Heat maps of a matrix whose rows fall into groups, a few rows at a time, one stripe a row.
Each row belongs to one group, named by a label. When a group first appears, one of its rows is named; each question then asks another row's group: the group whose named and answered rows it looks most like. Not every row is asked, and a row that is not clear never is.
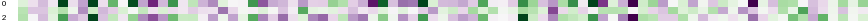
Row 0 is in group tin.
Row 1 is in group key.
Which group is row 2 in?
tin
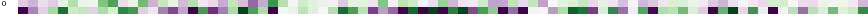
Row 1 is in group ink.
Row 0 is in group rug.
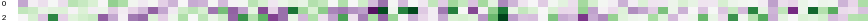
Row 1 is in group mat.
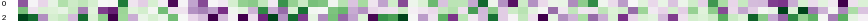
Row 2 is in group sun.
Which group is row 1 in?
key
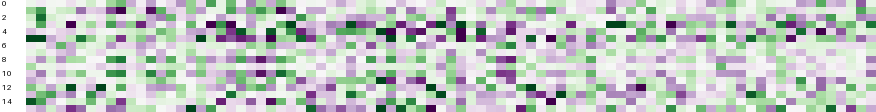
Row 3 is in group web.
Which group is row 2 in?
mat
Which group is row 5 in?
sun
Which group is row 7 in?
web
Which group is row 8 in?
rug
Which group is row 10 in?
rug
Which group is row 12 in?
tin
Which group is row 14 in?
sun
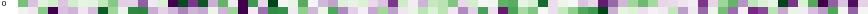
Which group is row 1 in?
rug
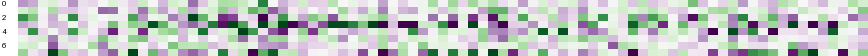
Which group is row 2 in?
sun
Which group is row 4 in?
ink
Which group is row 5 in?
rug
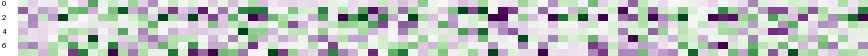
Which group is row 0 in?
tin
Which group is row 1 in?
ink
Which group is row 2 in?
rug
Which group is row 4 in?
ink
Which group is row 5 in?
tin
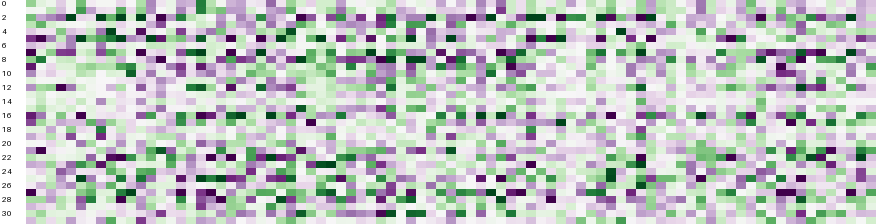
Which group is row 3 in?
mat
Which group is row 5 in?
rug
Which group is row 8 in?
mat
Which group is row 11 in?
mat
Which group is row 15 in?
mat
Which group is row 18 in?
tin
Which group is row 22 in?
key
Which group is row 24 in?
rug
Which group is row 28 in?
sun
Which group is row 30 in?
mat
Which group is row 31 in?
web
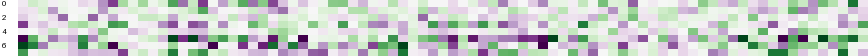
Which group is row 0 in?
key
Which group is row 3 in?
ink
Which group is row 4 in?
web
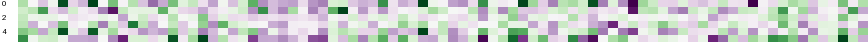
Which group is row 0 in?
tin
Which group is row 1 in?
key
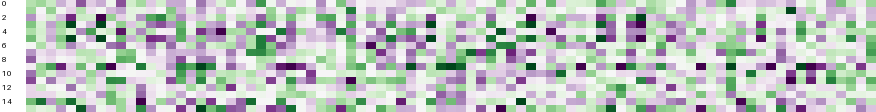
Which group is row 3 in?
tin
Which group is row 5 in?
tin
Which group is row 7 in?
ink
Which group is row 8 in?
ink
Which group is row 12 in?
web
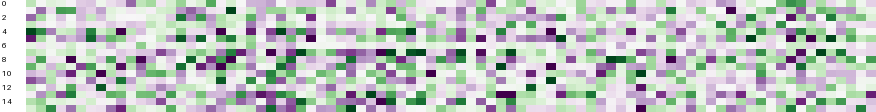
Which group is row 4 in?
sun
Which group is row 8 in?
web
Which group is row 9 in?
sun
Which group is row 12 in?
tin
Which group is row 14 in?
mat
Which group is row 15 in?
key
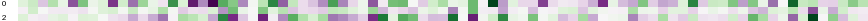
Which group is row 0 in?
sun
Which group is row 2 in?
mat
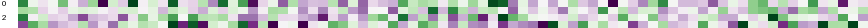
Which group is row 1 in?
web
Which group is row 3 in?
key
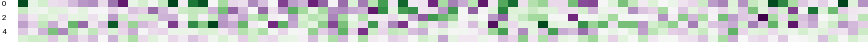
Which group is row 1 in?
mat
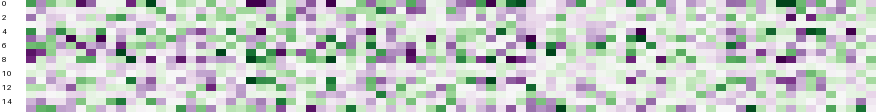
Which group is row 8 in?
ink
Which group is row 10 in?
web
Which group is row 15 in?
key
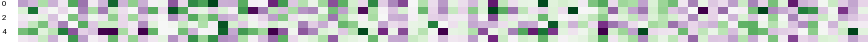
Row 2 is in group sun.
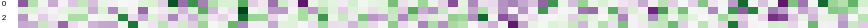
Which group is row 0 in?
key
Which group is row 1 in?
ink
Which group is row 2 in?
ink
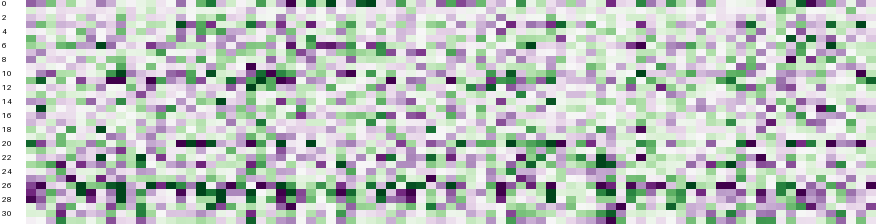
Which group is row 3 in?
key
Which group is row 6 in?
tin
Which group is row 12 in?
ink
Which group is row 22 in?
tin
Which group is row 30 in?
rug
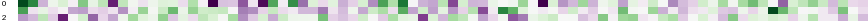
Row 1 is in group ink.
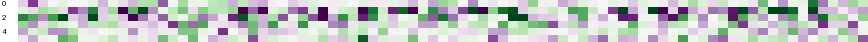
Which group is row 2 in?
tin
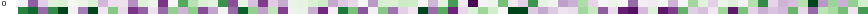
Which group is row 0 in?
mat
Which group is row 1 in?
tin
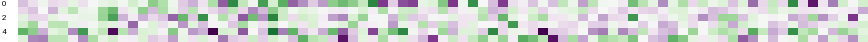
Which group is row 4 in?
sun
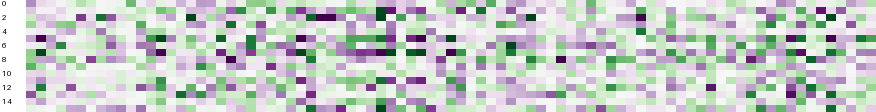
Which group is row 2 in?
tin
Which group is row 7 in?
mat
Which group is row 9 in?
sun
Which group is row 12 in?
web
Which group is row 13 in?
key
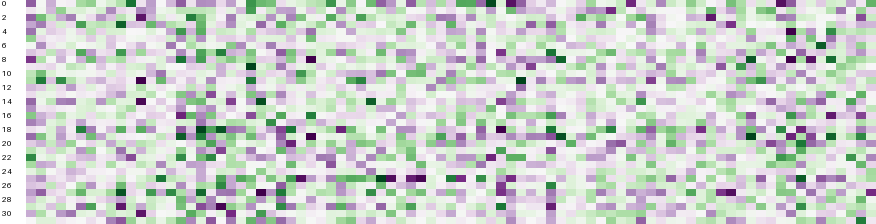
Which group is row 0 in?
ink
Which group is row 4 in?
key
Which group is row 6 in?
mat
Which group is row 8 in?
key
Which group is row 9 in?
ink
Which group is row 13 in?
key
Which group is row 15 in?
ink
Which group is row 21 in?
sun
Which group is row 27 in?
rug
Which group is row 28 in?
key
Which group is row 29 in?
sun
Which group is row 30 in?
web
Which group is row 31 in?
key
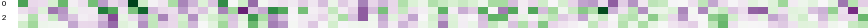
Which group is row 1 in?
rug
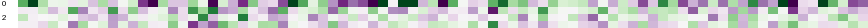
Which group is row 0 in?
mat
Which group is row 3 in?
sun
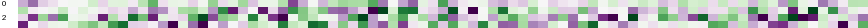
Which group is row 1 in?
mat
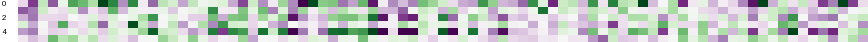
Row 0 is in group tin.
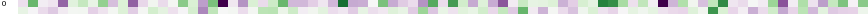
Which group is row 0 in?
web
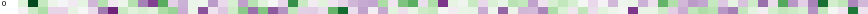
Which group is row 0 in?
mat
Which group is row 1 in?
key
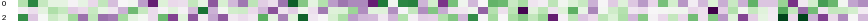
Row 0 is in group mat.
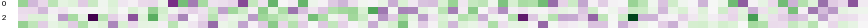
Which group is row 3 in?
sun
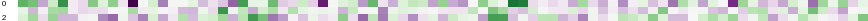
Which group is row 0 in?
tin
